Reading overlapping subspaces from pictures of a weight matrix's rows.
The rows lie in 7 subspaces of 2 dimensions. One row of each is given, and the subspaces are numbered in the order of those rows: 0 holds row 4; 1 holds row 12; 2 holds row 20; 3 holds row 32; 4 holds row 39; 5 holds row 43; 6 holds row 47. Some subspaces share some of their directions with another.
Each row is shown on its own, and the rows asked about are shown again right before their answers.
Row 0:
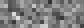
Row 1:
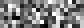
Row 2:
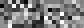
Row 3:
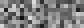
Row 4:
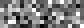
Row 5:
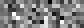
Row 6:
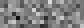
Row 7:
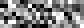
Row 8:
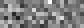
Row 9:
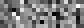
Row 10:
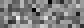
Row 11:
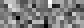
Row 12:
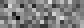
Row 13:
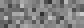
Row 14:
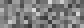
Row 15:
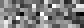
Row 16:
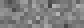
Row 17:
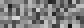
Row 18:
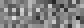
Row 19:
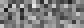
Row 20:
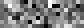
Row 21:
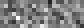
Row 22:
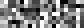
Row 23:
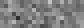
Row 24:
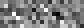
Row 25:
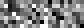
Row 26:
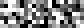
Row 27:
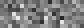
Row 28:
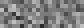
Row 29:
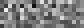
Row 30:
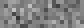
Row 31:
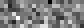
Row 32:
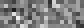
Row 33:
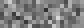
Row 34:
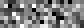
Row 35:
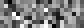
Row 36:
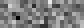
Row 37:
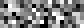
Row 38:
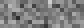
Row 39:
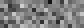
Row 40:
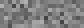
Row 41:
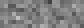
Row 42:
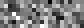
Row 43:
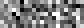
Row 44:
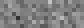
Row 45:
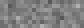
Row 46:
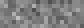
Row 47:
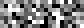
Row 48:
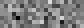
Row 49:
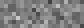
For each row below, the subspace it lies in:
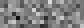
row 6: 0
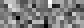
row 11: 2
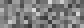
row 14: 0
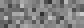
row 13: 4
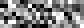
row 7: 6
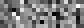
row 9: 5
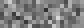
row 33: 0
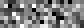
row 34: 1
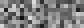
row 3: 1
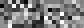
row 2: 6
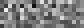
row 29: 1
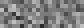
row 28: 1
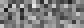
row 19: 1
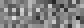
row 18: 3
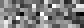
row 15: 4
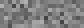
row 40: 6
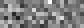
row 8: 4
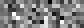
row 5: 6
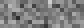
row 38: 2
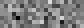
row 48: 6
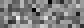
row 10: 0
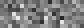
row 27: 6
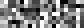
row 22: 5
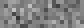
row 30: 3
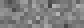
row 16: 2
